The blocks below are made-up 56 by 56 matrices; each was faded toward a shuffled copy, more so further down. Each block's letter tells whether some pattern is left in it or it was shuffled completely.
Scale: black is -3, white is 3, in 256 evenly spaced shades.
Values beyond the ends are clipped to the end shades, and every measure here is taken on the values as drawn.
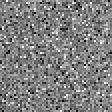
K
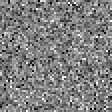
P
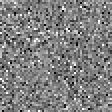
K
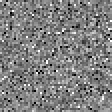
P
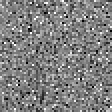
K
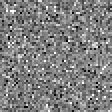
K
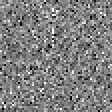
K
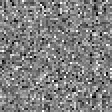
K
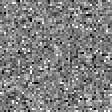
K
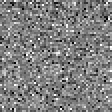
K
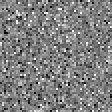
P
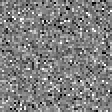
P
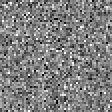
P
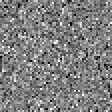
P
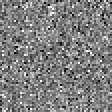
K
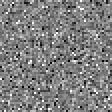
P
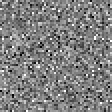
K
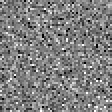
P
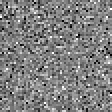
K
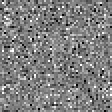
K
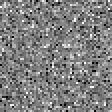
K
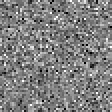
K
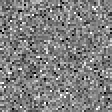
P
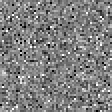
P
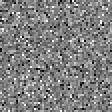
P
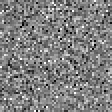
P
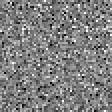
P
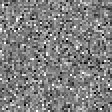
P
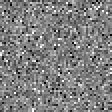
K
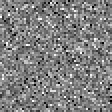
P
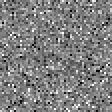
P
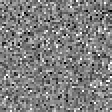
P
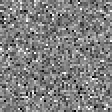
K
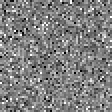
P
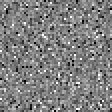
K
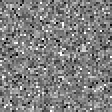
P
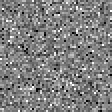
K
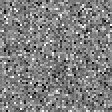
P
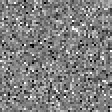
K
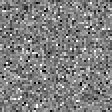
K
